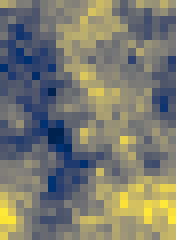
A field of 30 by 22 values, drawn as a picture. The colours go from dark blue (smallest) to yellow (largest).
The field is mottled with small blotches. Neither half mirrors the other. On average the colour sits 50% of the way up the scale.
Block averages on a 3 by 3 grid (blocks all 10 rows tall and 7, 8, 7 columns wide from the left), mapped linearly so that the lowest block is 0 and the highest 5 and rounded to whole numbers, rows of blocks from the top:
042 / 022 / 325
